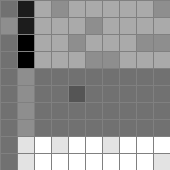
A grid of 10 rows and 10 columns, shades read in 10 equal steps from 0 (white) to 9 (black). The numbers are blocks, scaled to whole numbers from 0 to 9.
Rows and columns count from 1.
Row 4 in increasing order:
3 3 3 3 3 3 4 4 5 9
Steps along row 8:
down up same same same same same same same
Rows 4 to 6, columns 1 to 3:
5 9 3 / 5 4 5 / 5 4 5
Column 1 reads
5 4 5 5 5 5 5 5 5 5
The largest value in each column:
5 9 5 5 6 5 5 5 5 5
